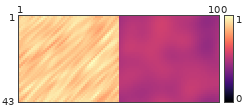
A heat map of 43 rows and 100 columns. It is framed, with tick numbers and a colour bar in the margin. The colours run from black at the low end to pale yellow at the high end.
The table splits into one row of 2 panels. Panel 1,1: very high, slanting up to the right, faint in contrast. Panel 1,2: middling, smooth, faint in contrast.
